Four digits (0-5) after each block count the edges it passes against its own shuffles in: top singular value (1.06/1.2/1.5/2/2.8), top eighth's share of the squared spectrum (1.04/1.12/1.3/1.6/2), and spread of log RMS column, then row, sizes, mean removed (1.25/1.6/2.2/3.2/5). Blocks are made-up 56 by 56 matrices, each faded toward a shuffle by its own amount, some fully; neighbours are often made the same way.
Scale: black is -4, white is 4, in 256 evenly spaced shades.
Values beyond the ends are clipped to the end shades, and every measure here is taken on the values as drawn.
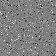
1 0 0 0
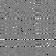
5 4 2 2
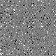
3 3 1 1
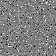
2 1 0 0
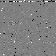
4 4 0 1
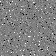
0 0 0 0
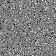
1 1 0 0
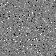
1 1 0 0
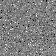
0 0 0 0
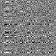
4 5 2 3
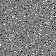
1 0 0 0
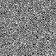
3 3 1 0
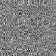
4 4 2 2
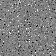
0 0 0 0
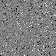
0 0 0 0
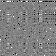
4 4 1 2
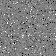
1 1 0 0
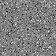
2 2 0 0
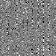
3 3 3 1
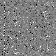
2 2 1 0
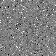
2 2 0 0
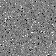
1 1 0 0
